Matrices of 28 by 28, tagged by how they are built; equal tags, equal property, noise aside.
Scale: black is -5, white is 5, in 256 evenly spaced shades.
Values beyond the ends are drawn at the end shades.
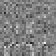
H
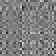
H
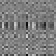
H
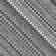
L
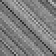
L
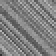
L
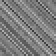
L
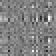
H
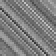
L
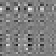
H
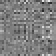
H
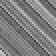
L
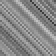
L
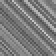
L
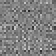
H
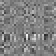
H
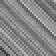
L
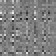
H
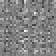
H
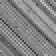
L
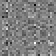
H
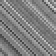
L
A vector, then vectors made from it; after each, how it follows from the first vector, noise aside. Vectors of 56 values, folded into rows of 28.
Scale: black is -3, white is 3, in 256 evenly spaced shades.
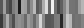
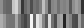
reversed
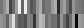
wrapped around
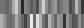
reversed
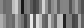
reversed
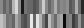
reversed
